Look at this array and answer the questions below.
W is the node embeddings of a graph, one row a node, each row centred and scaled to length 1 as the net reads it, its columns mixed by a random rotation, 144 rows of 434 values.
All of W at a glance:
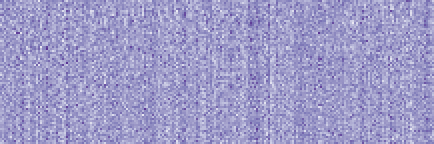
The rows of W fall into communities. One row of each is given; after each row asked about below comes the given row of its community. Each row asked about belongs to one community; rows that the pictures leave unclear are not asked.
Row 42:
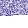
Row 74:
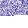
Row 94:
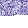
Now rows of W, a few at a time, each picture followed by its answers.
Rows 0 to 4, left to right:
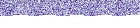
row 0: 42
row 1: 42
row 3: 42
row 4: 42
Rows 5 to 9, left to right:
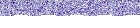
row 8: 42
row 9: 42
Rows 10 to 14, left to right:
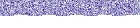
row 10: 74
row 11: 74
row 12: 42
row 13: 74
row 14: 42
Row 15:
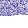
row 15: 42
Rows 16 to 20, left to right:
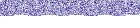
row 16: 74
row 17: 74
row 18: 94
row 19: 74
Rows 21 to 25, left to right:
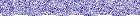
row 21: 94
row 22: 94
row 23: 94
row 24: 94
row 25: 74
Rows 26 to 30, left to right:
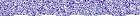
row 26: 74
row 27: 94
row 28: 74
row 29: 94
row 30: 74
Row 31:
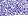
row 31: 42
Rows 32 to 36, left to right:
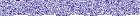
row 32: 42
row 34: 74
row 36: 94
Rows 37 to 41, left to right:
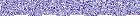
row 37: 42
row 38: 94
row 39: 74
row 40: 74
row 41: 74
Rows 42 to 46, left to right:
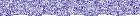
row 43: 74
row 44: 94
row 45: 74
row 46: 94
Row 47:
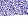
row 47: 94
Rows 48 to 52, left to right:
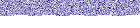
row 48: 94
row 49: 94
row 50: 74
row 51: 94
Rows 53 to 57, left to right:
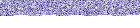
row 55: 42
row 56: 42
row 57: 42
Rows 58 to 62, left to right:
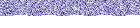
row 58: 42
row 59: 42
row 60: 42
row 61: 94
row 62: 74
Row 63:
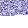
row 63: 74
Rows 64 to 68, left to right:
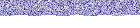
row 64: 42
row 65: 42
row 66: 74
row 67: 74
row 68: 94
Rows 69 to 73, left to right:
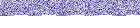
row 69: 42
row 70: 94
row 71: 42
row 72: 42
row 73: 74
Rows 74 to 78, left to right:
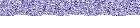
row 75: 74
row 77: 94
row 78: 94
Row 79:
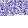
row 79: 94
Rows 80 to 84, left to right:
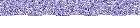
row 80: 42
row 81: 74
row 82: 74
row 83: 94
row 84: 42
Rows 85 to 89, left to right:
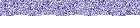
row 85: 74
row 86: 94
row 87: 42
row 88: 94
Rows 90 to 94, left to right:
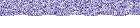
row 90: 42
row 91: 74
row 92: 94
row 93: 74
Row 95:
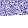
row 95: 94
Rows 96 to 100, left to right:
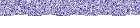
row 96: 94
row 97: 74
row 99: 42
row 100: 74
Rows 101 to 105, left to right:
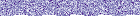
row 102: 74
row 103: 74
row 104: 94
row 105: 42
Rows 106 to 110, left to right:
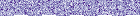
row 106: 94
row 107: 94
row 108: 74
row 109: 74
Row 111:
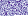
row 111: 94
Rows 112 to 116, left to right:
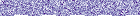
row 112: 74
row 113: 94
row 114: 42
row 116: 74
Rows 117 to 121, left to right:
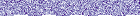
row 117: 94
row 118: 74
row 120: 94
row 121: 74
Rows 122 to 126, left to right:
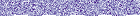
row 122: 94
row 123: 74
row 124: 94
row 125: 74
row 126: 94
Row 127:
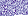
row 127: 74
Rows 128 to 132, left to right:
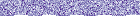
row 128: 74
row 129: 74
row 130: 74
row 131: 42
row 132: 94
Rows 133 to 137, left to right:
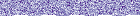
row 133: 94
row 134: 94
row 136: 74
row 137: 94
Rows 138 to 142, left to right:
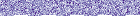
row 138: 94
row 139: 42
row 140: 74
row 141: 74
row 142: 74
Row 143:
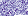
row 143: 74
